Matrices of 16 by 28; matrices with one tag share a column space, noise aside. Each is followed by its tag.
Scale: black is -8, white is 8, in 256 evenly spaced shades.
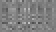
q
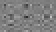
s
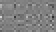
s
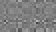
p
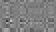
p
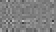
p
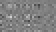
s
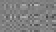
s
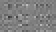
s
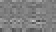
p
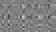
s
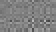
p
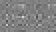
s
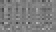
q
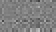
p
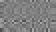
p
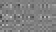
s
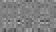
p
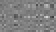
s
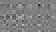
s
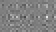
s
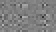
s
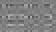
s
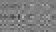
s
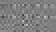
s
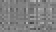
q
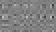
s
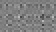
s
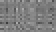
q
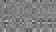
p
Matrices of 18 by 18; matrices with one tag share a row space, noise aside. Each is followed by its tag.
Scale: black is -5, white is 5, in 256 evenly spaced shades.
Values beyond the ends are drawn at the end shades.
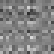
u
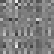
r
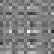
u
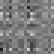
u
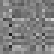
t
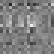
u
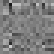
t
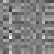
t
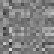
t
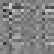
t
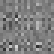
r
